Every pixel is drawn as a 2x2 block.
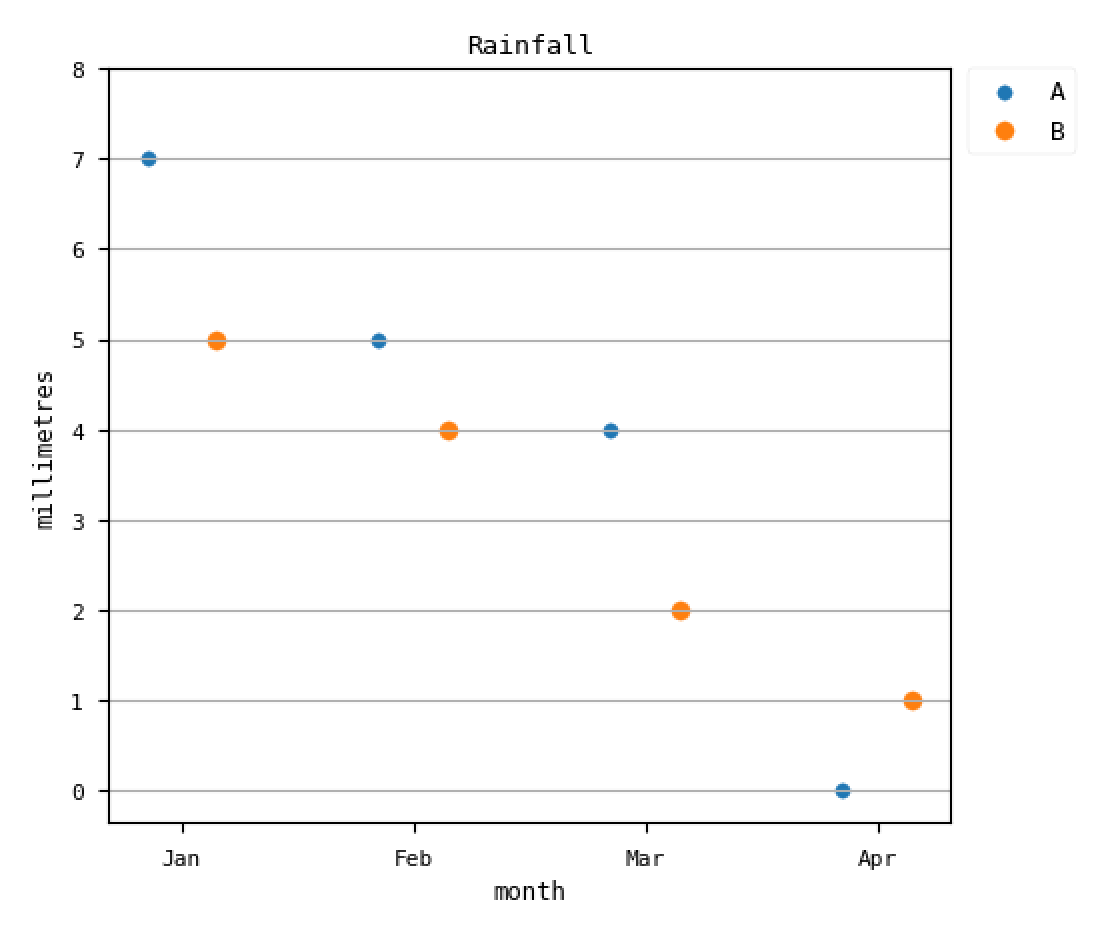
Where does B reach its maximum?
Jan
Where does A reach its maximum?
Jan
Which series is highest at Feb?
A
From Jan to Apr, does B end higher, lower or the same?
lower
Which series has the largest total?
A
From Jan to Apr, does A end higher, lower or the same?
lower
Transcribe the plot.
Title: Rainfall
x-axis: month, ticks Jan Feb Mar Apr
y-axis: millimetres, ticks 0 1 2 3 4 5 6 7 8
Legend: A, B
Values:
A: 7 5 4 0
B: 5 4 2 1
